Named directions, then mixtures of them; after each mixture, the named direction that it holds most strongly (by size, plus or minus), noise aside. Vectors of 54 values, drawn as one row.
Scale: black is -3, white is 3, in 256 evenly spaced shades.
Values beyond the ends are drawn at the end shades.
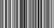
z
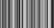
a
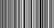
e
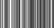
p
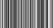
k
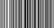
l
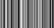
z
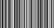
e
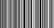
e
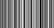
e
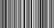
e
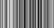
z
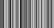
p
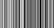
l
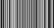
k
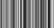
a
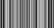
k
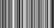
a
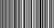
e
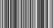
k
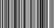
e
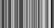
a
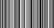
e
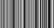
a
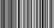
e
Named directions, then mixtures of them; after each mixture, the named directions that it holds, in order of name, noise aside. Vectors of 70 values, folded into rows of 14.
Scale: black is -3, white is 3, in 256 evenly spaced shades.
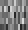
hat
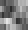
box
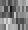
box, hat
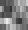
box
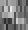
box, hat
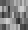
box, hat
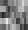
box, hat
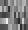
box, hat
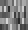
box, hat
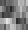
box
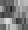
box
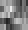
box
